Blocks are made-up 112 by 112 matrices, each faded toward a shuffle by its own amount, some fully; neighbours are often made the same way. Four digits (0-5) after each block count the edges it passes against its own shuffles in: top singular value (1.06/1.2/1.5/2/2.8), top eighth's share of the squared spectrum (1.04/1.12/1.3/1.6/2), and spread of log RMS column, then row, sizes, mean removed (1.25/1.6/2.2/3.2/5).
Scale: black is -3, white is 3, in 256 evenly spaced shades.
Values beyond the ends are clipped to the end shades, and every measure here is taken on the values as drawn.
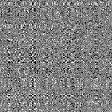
5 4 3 3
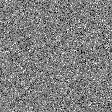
2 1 0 0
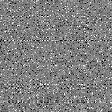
4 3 1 2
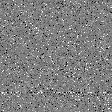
3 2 0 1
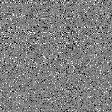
4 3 1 2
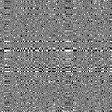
5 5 3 4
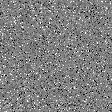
2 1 0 0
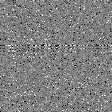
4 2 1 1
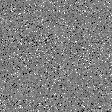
2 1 0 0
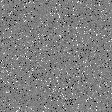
0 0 0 0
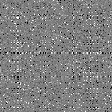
5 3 2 2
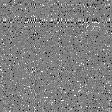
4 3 1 2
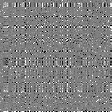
5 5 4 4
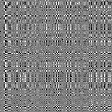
5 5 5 4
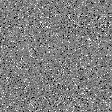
3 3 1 2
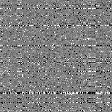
5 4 2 4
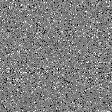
3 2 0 1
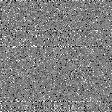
4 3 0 2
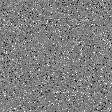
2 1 0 0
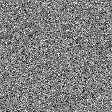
3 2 0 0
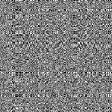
5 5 3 3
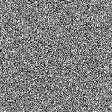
4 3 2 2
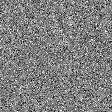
0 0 0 0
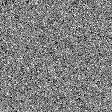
2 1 0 0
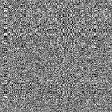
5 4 3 3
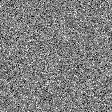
1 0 0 0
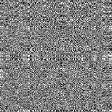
5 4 3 3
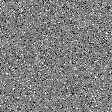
2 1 0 0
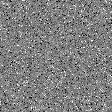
1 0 0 0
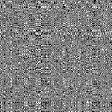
5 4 3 3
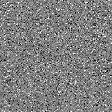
4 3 1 2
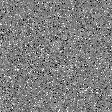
2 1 0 0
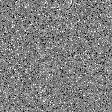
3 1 0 0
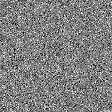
3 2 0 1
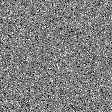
2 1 0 0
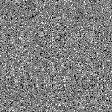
4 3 1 1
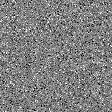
3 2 1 0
